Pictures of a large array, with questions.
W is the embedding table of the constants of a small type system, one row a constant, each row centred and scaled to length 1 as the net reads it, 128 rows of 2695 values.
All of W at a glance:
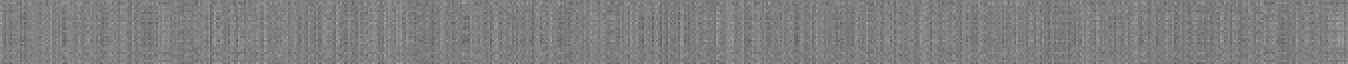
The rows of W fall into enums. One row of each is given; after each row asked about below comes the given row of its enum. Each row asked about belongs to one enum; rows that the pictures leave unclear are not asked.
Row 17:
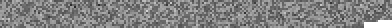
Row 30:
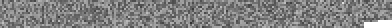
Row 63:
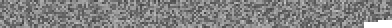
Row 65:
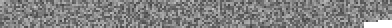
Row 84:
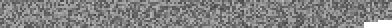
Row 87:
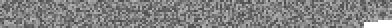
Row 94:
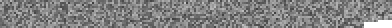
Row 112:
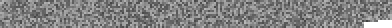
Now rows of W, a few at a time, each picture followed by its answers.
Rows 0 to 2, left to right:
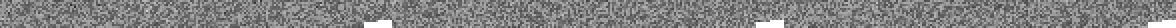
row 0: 17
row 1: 112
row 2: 84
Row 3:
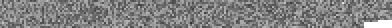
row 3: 30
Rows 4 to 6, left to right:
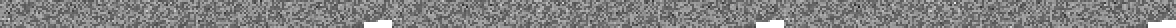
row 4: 17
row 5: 17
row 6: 17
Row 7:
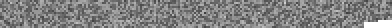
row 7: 63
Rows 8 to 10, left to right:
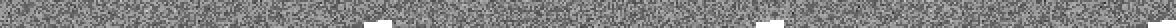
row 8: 17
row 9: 87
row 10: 17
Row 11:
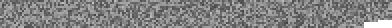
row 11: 84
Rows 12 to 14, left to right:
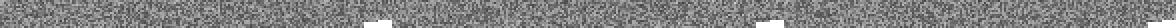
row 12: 65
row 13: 30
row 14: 112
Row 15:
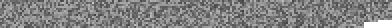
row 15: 84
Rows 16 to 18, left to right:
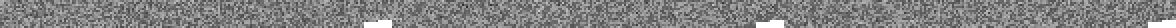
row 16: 65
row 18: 63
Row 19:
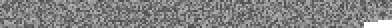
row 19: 87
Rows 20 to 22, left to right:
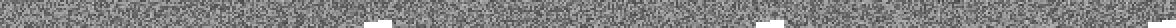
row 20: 84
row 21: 87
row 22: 63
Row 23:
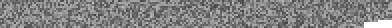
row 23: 84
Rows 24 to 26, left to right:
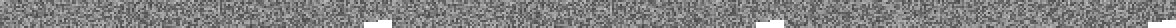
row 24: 65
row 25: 65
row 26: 63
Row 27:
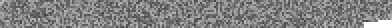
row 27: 112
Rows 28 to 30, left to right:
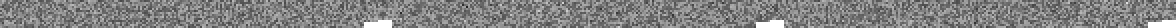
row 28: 87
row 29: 17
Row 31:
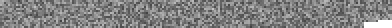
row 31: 65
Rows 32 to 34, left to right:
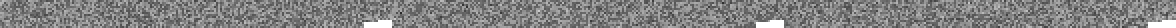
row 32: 112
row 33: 17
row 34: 94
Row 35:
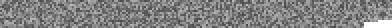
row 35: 87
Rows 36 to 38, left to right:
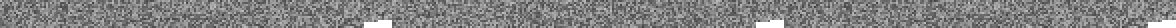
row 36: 94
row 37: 65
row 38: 94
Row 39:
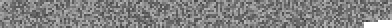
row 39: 112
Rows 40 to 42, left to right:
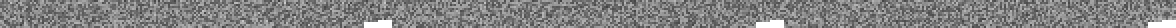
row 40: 63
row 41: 84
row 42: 87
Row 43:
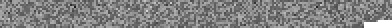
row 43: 17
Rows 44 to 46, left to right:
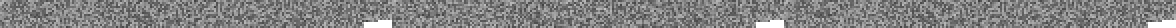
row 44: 112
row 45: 65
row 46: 112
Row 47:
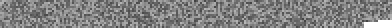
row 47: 112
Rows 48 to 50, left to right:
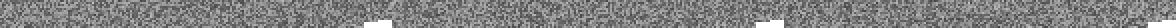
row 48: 84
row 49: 112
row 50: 94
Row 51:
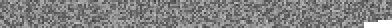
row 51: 63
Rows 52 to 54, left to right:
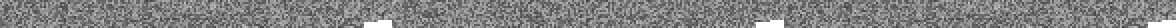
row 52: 94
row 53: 112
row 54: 94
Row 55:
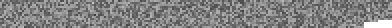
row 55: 84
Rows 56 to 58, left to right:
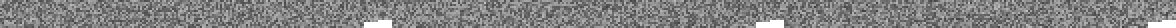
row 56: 87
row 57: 84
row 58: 94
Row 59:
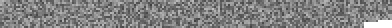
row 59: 65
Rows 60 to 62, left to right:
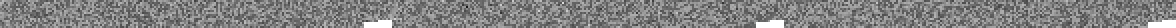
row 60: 112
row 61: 17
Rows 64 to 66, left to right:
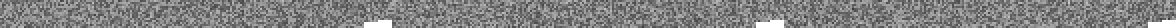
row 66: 63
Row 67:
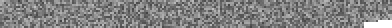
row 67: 65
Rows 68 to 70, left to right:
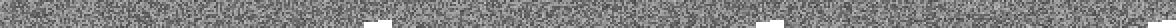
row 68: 112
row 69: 84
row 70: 94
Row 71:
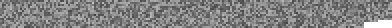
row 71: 84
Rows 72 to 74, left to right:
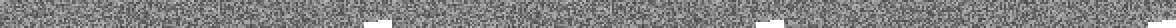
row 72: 65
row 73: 65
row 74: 87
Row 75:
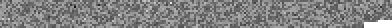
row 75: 17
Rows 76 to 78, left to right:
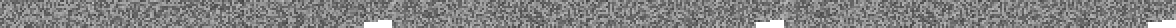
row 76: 84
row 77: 112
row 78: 112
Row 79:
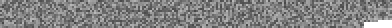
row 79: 87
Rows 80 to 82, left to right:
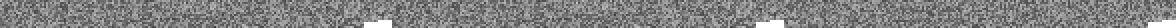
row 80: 94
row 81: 94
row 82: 87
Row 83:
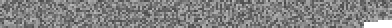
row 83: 87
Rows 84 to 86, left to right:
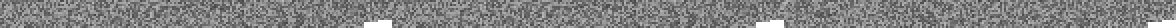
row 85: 84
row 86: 112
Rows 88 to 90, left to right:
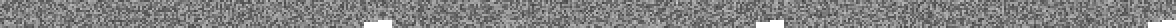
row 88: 87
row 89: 63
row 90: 65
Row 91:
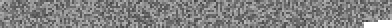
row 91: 112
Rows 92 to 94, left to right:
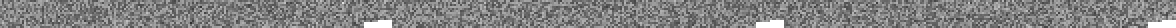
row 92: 30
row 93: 84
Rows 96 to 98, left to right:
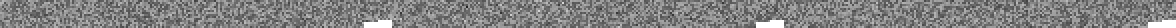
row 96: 112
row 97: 17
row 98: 84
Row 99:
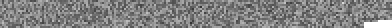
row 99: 30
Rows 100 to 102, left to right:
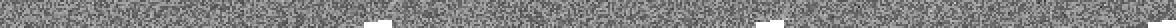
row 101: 112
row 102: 17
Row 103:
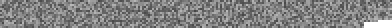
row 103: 87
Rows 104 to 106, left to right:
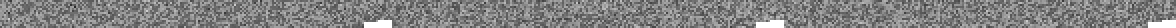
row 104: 17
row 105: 94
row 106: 63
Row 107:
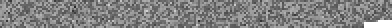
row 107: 17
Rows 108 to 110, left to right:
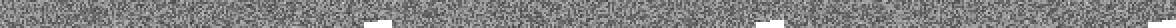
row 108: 30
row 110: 63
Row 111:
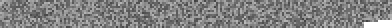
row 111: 112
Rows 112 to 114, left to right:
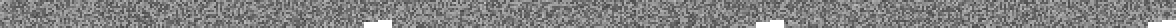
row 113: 84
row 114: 87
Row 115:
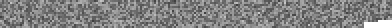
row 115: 63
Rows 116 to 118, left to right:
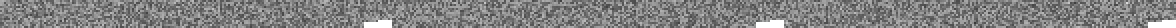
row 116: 65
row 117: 84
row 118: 30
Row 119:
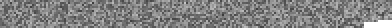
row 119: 94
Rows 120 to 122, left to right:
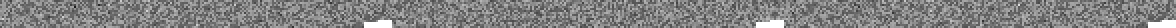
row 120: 17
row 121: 87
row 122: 17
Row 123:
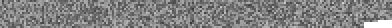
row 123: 30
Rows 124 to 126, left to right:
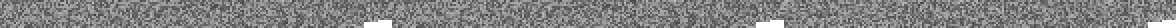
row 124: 84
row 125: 84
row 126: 65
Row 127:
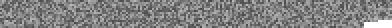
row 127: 87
